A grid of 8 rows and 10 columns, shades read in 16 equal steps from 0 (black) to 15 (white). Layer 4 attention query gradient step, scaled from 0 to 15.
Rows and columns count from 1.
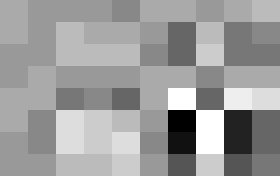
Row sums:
95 91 91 94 99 86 87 90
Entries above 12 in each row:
0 0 0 0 3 2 3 0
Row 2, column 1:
10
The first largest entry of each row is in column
10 3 8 2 7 8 8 5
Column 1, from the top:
10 10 9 9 10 10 9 9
